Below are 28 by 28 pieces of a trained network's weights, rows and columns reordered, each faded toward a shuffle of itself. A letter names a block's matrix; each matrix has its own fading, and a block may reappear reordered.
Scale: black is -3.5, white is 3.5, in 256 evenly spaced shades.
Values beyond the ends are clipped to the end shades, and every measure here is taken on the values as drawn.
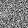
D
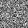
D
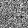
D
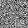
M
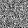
M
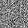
M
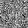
M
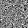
M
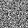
M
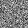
D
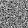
M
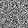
M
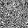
M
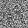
D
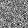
D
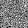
M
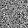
M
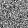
D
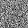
D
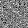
M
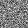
D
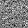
M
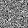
M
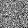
M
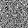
M
